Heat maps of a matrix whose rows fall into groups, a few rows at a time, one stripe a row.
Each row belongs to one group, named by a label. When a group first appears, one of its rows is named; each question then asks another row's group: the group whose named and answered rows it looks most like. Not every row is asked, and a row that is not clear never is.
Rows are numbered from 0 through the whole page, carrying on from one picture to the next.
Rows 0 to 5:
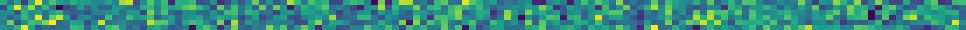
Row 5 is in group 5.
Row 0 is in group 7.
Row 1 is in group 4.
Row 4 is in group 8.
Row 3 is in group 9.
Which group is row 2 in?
9
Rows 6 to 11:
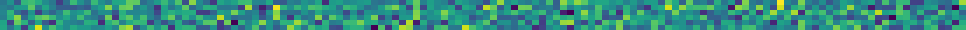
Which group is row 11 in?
7
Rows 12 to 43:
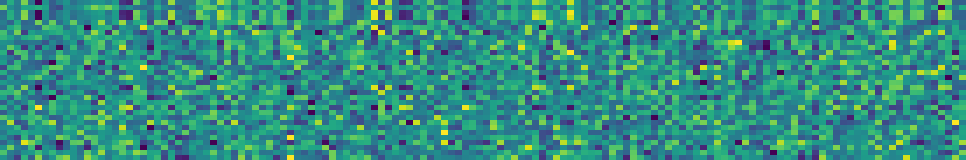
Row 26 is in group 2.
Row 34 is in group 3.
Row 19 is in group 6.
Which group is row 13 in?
6
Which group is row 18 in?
3
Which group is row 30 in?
4
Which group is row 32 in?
3
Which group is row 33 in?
7
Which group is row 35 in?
6
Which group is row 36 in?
8
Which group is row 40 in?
5
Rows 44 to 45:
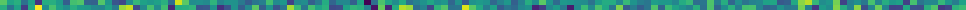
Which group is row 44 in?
4
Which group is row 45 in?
7
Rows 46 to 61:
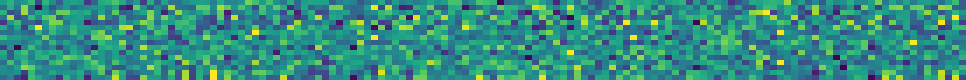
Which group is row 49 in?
8
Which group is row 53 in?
6
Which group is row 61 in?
3
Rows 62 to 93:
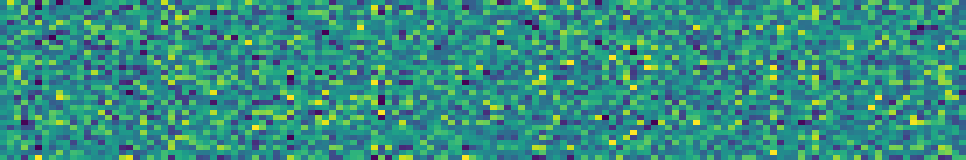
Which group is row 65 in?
4
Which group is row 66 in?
9
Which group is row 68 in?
5
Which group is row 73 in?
2
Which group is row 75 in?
4
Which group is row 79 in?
6
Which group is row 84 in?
3
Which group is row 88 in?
6
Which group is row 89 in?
4
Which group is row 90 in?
2
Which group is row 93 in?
7
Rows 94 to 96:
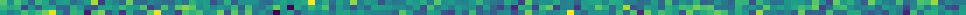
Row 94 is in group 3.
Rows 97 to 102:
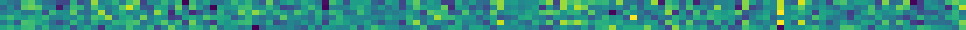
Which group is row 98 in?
5
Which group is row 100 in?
6
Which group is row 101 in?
5
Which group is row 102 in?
2
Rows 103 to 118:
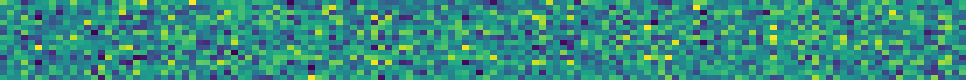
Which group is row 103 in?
4
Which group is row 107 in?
6
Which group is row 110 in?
4
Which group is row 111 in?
8
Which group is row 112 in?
7
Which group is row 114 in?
4
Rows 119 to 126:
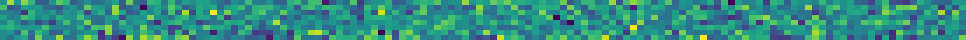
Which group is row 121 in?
3
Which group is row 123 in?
8
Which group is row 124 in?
6
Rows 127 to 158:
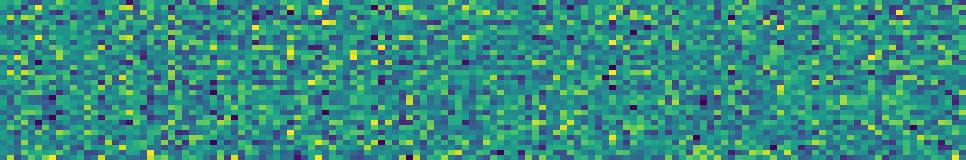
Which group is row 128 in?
7
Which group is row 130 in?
2
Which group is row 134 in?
7
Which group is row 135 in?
2
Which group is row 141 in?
2
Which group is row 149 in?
5
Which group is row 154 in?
2
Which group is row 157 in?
9
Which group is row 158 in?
8
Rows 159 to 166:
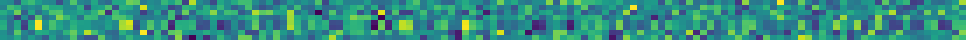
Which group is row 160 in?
6
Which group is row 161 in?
3
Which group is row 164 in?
7
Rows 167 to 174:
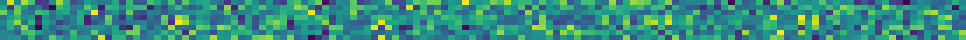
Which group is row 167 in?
2
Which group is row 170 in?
4
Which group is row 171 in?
4
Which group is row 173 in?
5
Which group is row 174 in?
3
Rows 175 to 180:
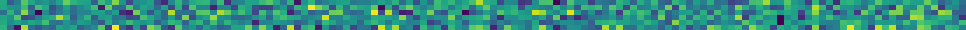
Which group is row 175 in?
9
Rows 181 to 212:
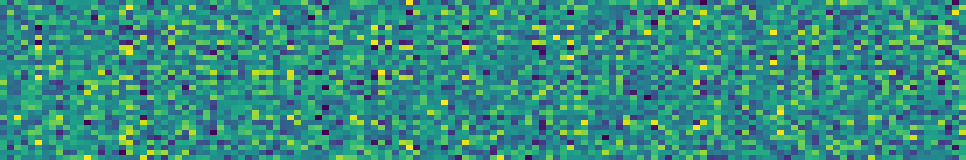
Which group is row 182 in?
5
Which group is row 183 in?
8
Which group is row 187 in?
4
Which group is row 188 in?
9
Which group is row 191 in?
5
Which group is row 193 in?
4
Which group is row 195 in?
3
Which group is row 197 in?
6
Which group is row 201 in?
5
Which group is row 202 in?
5
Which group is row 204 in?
3
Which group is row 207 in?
5
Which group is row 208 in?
9
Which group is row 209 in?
7
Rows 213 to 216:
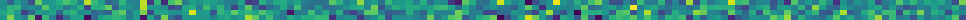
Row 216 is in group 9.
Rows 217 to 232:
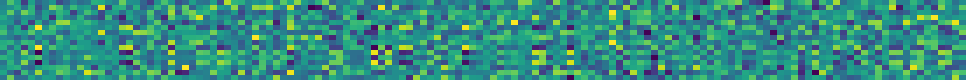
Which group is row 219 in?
2
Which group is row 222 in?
7
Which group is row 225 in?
2
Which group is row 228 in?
6
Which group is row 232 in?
8
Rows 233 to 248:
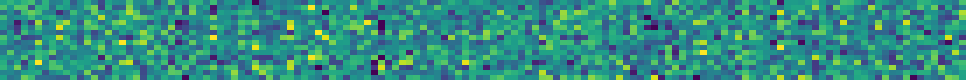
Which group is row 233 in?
2
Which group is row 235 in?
5
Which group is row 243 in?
8
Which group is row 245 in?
7
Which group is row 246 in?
3
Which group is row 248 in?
5
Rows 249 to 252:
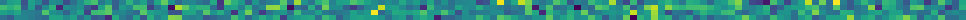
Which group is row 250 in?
4
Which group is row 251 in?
6
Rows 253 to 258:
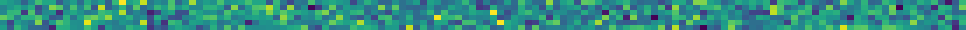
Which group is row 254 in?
3
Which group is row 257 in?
9
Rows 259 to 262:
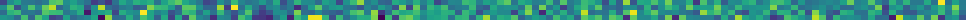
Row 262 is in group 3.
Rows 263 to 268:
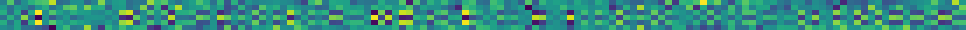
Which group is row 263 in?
8
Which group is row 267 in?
7
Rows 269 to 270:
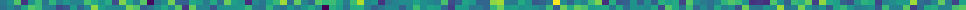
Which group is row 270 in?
5
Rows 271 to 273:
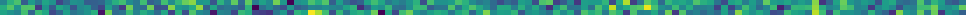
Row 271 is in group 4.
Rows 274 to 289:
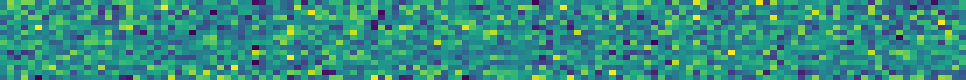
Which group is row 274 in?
2
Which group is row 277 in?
9
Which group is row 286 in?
2
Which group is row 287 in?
8
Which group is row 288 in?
2
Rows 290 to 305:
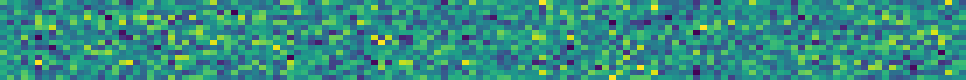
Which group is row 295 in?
8
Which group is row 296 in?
2
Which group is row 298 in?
3
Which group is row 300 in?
6
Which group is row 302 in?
7
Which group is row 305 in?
2
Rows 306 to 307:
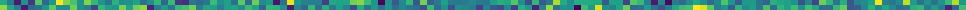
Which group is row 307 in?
4
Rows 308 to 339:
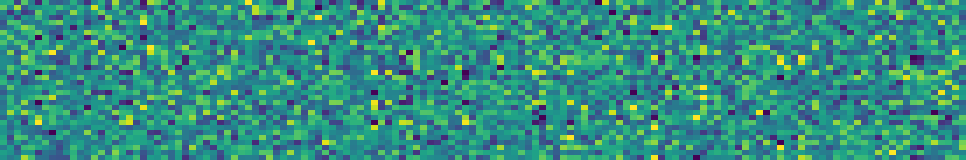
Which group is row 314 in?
6
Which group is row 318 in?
8
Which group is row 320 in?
5
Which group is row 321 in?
9
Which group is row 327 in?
8
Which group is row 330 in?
2
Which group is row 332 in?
7
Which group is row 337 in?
5
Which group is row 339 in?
5
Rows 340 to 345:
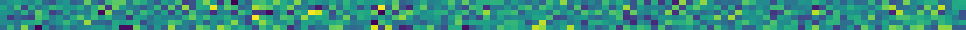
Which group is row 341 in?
3
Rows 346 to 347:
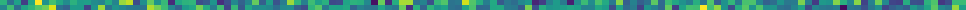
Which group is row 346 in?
7
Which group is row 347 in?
8
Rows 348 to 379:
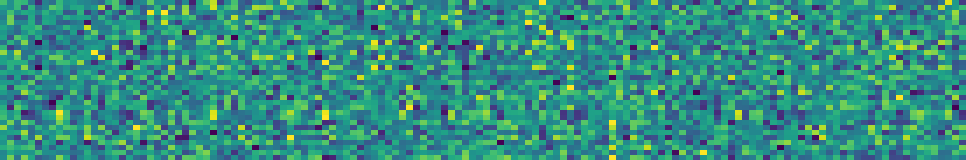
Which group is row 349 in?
3
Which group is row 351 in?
8
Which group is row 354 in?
5
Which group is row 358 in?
3
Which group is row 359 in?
3
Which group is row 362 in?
2
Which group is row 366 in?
5
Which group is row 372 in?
2
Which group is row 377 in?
2
